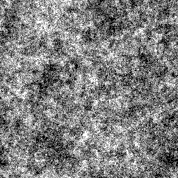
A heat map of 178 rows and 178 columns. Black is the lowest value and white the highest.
On average the colour sits 50% of the way up the scale. No row or column stands out. The histogram is bell-shaped. The field is mottled with small blotches. No overall slope runs across the table.
